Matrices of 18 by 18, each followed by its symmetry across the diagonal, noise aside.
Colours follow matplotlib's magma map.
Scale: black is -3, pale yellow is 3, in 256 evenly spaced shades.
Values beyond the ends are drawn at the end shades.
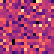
neither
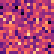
neither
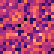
symmetric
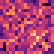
symmetric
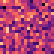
neither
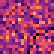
symmetric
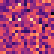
neither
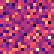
symmetric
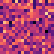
neither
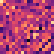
symmetric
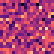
neither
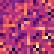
symmetric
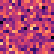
neither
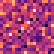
symmetric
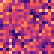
symmetric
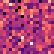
neither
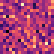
neither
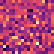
neither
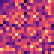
symmetric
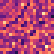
symmetric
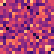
symmetric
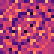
symmetric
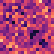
symmetric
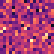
neither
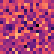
neither
